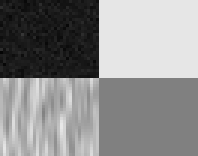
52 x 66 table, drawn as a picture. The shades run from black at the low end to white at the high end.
The table splits into 2 rows of 2 panels. Panel 1,1: very low, fine-grained, faint in contrast. Panel 1,2: very high, flat. Panel 2,1: high, streaked downward. Panel 2,2: middling, flat.
